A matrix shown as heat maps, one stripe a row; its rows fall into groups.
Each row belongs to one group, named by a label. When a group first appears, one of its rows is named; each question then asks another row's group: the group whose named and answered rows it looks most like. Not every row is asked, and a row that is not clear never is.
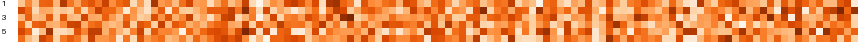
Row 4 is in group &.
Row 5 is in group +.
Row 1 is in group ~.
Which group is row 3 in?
~
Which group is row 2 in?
+
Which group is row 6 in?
&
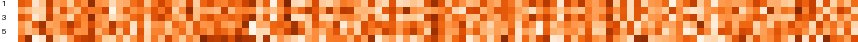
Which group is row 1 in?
+
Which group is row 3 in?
+
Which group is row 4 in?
&
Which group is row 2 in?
~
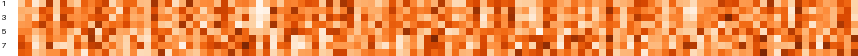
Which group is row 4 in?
&
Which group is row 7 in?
+
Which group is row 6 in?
+
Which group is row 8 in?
+
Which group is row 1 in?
~
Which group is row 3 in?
~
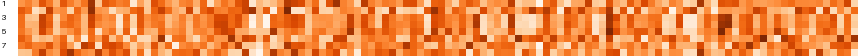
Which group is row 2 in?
+
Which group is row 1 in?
~
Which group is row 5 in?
&
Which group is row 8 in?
&
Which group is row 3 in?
&
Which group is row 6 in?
+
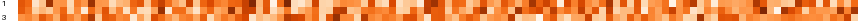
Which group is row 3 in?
~
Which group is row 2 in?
+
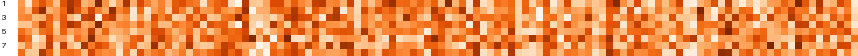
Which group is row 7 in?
~
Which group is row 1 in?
&
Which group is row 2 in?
&
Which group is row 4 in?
&
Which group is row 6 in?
+
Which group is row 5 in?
~
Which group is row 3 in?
~
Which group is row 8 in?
&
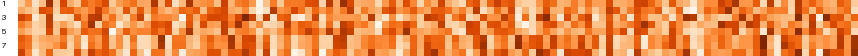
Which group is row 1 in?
~
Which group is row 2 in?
&
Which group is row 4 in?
~
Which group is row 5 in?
~
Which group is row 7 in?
+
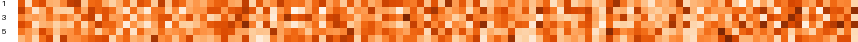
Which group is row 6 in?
~
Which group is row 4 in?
+
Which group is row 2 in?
+
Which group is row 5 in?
&
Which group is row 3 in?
~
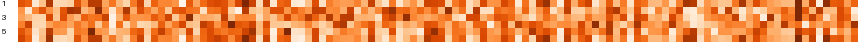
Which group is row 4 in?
+
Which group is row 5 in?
+
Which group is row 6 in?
+
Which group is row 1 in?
+
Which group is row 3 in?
~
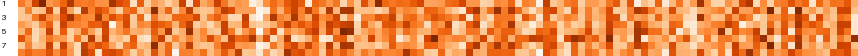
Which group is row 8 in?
~
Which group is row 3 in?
&
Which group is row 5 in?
~
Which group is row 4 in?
~
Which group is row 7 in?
~
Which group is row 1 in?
&
